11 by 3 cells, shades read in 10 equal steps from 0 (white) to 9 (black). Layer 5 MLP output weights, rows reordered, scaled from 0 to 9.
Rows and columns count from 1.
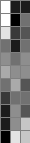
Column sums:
50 58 53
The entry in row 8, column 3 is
5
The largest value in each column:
9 9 8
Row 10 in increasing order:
2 4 8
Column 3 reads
8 5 6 5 4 4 6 5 6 2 2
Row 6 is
3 4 4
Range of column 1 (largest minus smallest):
9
